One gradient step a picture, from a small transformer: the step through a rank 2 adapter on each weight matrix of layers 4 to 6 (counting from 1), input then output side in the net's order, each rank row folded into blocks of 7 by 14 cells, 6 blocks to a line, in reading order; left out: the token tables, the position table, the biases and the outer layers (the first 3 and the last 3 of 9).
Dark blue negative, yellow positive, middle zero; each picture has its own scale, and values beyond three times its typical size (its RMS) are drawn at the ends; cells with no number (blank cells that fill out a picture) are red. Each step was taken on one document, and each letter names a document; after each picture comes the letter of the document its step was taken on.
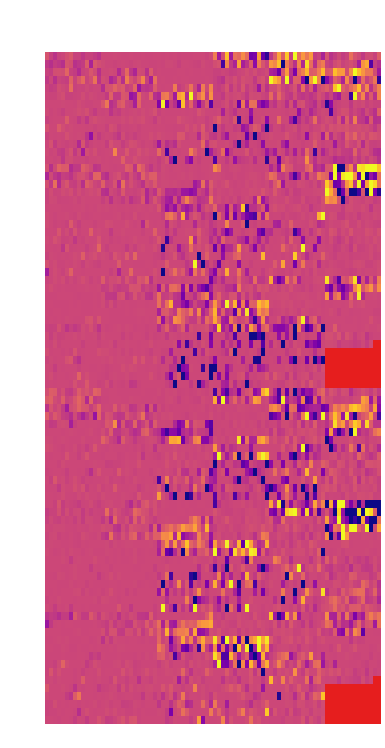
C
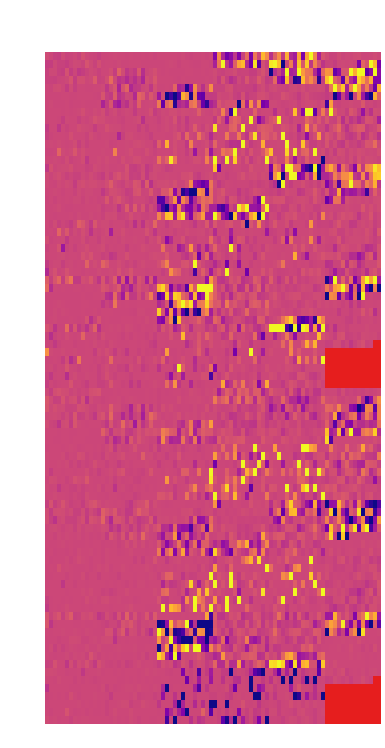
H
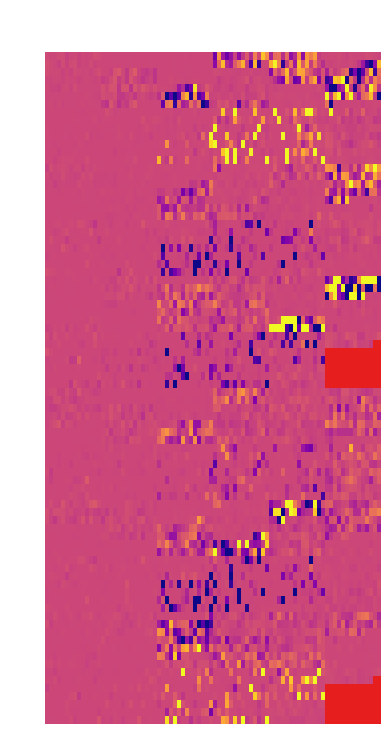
H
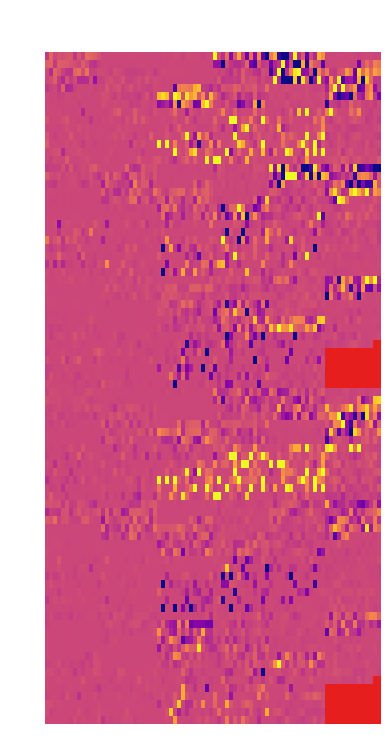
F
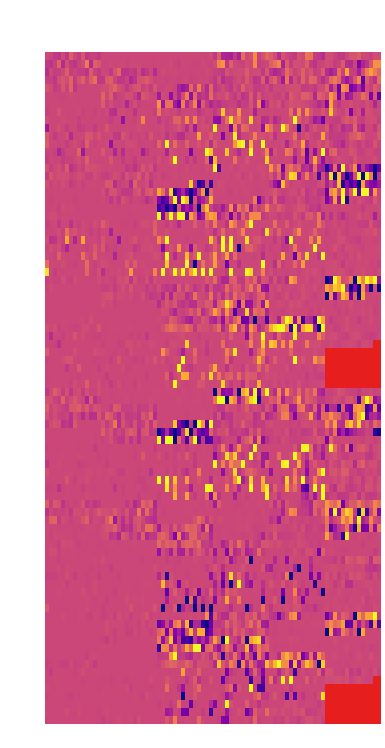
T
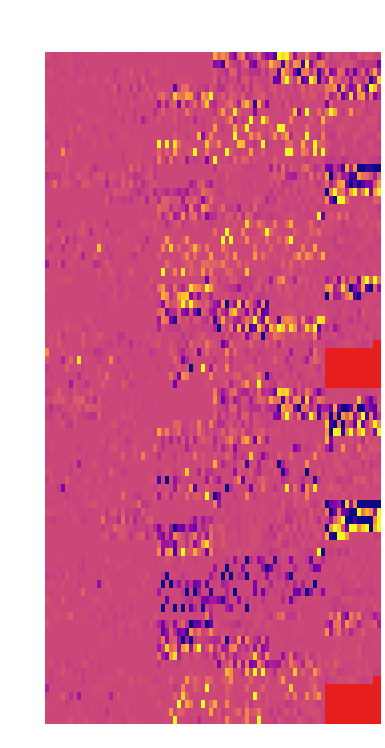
F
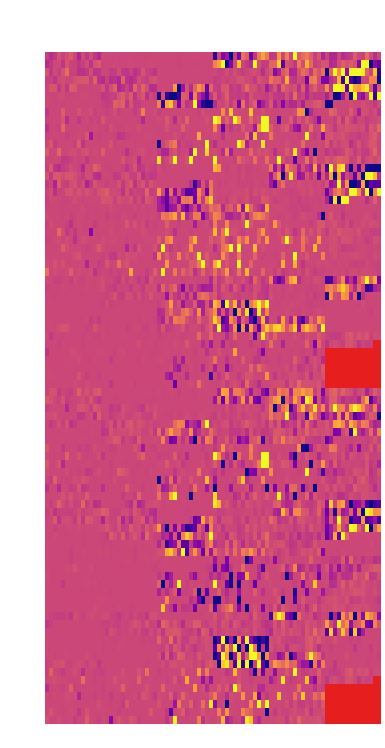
C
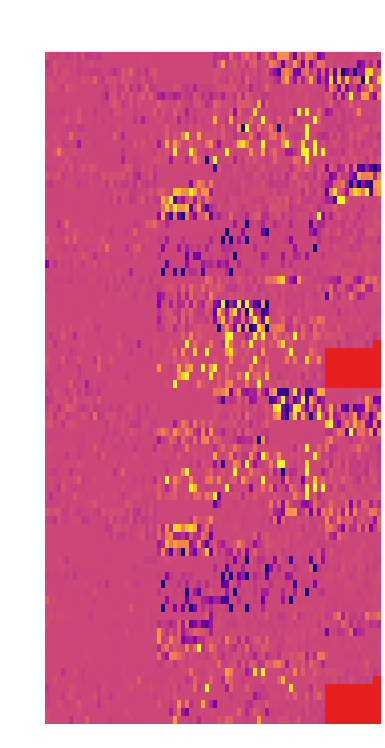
F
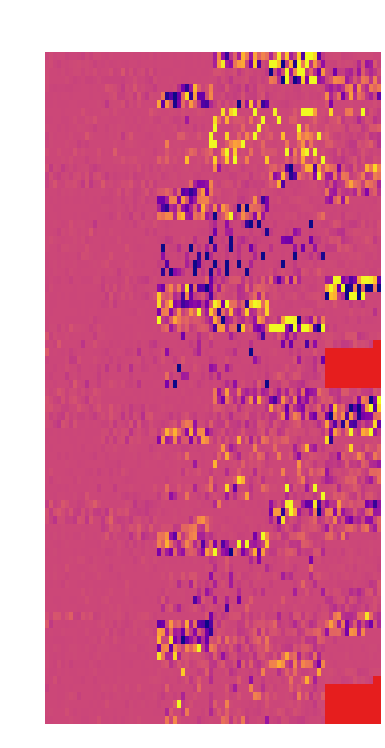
H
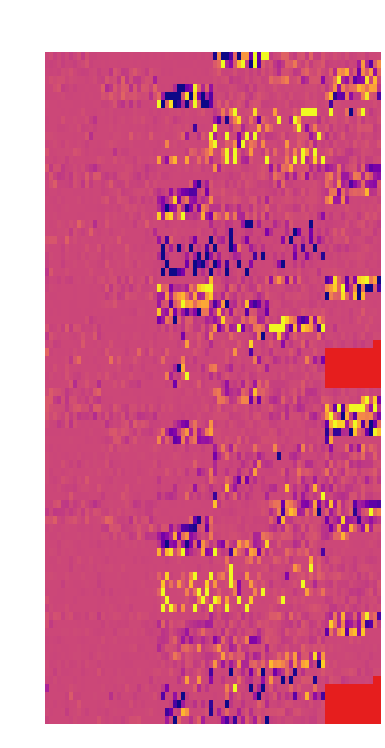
H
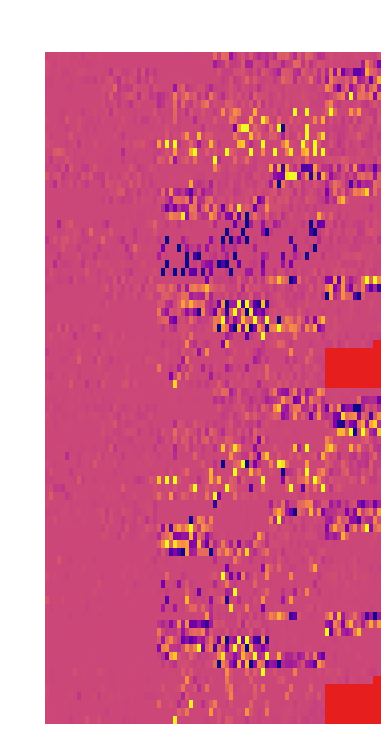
F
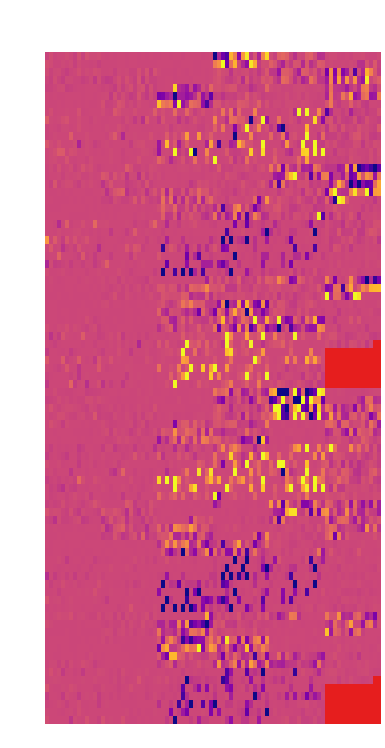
F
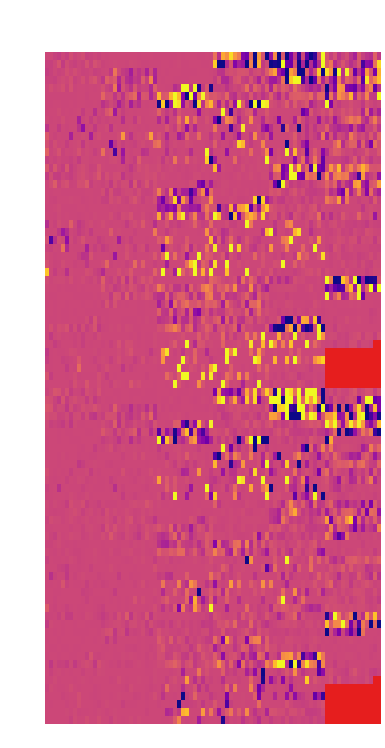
T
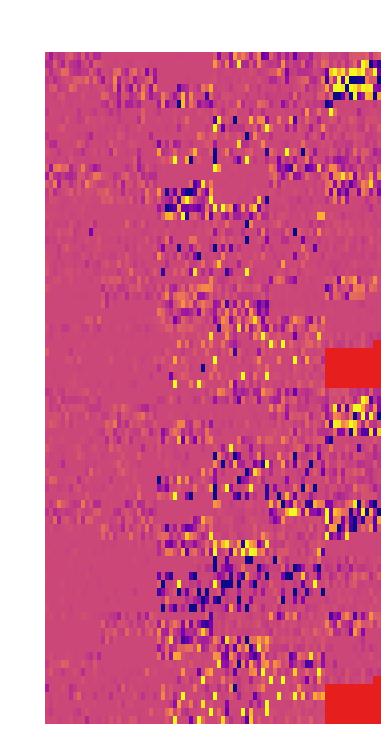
C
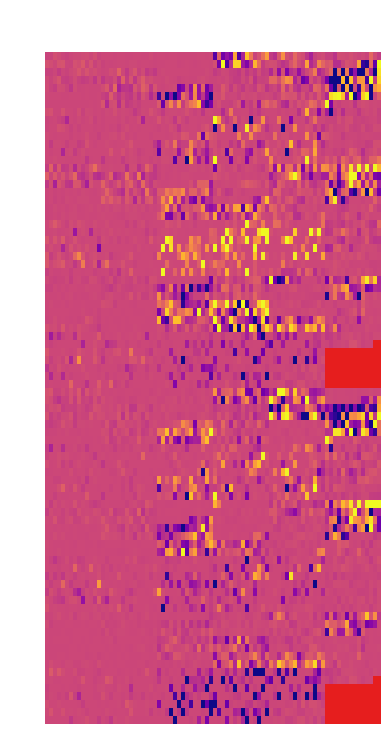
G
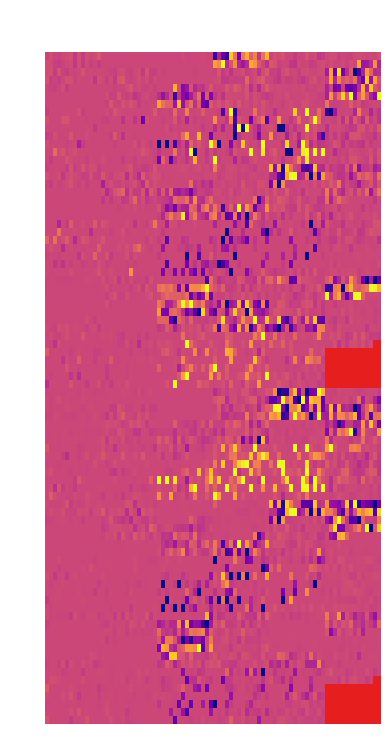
F
